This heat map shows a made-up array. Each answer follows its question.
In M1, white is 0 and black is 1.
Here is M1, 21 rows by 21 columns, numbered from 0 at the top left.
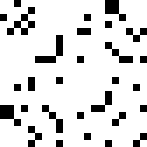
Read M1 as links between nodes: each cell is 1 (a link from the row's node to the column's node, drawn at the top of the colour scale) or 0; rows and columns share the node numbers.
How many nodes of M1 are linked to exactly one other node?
2
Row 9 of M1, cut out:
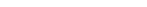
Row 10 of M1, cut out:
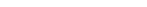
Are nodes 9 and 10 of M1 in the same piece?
no
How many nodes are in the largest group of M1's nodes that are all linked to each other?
2
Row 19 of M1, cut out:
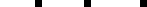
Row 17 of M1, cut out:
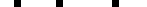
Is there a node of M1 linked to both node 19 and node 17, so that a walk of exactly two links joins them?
no
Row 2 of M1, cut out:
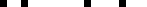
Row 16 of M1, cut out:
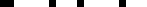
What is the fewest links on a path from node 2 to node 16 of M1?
2
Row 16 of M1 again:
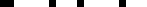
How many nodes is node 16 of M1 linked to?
5
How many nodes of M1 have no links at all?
2
